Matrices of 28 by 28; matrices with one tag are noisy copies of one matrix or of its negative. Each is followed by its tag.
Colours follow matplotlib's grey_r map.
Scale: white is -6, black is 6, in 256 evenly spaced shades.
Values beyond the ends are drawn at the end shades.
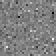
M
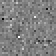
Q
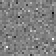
M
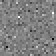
M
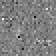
Q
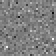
M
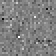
Q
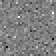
M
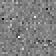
Q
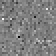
Q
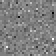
M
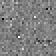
Q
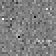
Q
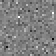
M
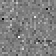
Q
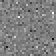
M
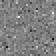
M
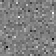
M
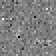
Q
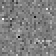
Q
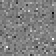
M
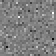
M
